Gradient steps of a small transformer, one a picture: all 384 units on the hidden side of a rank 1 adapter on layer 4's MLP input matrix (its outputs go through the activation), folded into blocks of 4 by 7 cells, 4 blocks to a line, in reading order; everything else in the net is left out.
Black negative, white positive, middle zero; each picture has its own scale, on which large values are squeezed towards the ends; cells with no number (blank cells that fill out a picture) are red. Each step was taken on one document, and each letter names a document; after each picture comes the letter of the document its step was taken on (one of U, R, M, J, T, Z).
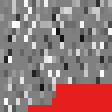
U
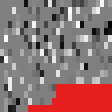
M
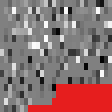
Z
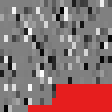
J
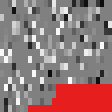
U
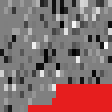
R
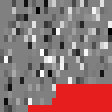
M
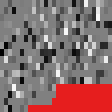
R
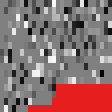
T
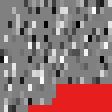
M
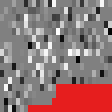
U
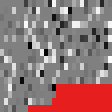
Z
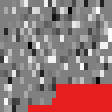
Z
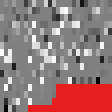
U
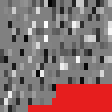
Z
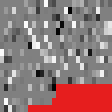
Z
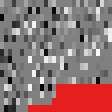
U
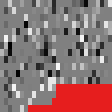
R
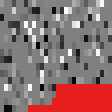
U
